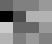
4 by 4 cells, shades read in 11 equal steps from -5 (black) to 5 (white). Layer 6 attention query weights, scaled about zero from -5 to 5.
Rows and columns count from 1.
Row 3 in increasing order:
-1 -1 1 3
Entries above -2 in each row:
4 2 4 4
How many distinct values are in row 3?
3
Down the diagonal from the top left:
-1 -2 -1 0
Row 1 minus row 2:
4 2 -2 -1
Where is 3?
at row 3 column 1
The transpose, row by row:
-1 -5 3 2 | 0 -2 -1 0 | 0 2 -1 1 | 1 2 1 0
